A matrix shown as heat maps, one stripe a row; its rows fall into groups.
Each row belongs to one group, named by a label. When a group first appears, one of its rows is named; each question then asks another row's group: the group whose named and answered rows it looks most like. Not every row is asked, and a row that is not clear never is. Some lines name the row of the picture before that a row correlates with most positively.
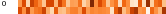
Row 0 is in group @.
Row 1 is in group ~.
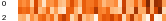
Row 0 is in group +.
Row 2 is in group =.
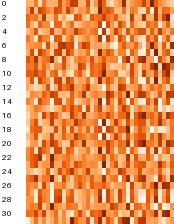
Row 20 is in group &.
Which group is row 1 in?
@
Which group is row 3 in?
@
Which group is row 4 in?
~
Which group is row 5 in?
@
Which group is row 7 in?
@
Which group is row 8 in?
~
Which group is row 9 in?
+
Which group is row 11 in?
@
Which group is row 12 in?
=
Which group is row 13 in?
&
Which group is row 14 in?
@
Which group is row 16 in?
&
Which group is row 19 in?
~
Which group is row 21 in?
@
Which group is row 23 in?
~
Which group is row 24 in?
=
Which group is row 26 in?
+
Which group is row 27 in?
@
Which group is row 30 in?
+
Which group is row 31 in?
&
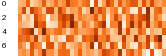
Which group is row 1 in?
@
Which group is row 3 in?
&
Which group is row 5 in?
+
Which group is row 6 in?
@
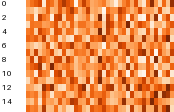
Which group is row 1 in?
=
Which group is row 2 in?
@
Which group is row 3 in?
&
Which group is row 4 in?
@
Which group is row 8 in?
@
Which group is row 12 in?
&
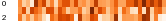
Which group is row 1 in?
@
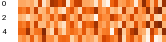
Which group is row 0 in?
=
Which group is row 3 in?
+
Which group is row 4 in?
~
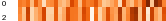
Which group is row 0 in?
+
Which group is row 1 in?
~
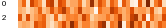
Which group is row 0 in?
@
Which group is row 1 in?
=
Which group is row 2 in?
~
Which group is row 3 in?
&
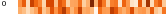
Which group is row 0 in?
@
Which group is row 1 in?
=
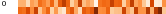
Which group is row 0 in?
=
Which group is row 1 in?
+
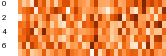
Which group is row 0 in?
&
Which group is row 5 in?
+
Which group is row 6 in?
@
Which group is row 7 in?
~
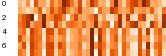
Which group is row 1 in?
=
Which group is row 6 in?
@
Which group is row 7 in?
@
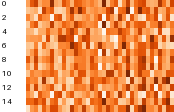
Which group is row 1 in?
&
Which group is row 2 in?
@
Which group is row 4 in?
=
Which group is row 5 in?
=
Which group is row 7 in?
~
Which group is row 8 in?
~
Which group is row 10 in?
&
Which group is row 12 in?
~
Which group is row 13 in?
@
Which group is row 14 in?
+
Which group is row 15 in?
&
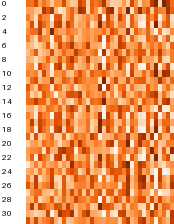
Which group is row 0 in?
+
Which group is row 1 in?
&
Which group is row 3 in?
@
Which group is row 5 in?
@
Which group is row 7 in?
~
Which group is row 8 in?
=
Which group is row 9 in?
@
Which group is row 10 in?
+
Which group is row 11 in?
~
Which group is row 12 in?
@
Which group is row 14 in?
+
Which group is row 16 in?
@
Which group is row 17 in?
@
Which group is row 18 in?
@
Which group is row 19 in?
~
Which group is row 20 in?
&
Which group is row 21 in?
=
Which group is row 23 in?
&
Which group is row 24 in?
=
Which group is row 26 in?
~
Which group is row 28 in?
~
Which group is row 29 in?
@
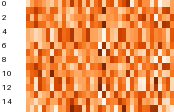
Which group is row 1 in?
+
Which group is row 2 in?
~
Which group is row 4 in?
=
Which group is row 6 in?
~
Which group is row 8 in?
=
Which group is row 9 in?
+
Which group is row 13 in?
~
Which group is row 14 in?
=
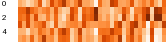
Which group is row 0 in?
=
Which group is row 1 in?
+
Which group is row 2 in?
+
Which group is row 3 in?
~
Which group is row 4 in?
=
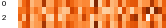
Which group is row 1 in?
+
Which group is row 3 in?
~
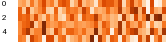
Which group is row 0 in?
=
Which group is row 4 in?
~
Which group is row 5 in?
@
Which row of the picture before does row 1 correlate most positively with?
2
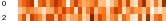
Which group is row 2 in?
@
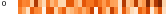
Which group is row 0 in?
+
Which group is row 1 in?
@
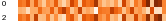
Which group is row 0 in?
+
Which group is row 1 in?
=
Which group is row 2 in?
+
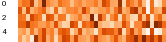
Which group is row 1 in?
~
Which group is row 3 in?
+
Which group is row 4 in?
=
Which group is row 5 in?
&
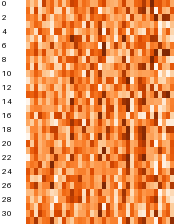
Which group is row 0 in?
&
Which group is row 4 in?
@
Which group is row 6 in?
~
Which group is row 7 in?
+
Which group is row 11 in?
&
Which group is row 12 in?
~
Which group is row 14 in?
&
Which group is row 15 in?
&
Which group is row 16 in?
@
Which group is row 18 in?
&
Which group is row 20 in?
~
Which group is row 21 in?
~
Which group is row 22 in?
&
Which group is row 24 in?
~
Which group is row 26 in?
~
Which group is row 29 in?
@
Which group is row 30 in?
@
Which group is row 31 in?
~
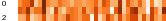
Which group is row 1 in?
~
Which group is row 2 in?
~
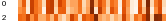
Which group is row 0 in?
@
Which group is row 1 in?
@
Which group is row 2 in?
+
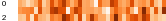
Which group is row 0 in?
=
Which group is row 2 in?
&
